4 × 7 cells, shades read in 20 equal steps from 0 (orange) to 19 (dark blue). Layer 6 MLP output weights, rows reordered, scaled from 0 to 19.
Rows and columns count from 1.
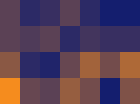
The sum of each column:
35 60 60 50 50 65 51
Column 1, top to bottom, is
13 13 9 0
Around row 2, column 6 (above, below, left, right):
19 11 15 16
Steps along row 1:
up down down up up same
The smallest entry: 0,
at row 4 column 1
